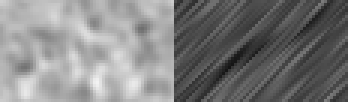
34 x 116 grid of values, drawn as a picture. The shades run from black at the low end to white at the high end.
The table splits into one row of 2 panels. Panel 1,1: high, blotchy. Panel 1,2: low, slanting up to the right.
